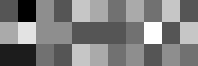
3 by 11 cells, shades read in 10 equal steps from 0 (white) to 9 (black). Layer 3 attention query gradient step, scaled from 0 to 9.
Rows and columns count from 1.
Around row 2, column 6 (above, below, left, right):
3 3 6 6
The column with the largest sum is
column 2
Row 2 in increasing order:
0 1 2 3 4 4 5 6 6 6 6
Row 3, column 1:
8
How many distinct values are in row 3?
6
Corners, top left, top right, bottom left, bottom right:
6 6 8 5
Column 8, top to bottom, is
3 5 4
